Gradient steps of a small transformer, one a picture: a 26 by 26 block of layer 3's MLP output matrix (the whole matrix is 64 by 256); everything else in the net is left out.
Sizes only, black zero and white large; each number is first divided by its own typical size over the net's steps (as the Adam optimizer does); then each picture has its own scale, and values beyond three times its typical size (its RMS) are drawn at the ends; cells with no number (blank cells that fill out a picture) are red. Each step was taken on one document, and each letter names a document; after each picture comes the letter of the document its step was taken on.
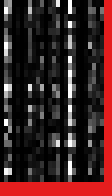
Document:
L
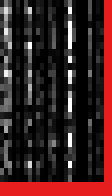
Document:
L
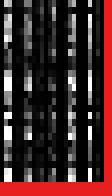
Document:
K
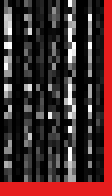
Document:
K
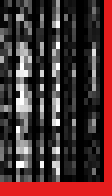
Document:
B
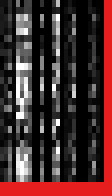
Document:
B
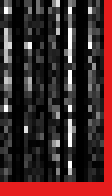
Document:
L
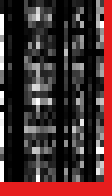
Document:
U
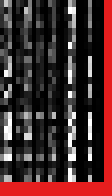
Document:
K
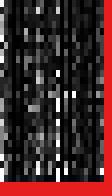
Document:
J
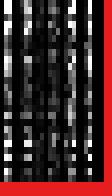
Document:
K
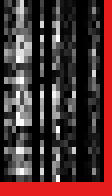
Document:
B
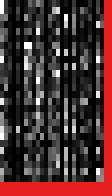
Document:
J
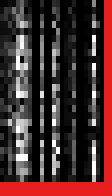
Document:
B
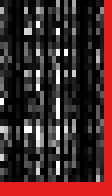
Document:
J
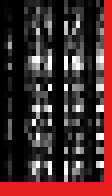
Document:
U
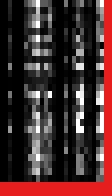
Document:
U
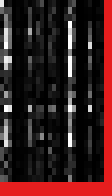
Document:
L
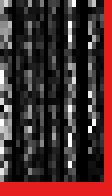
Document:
L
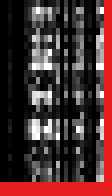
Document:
U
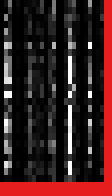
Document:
L
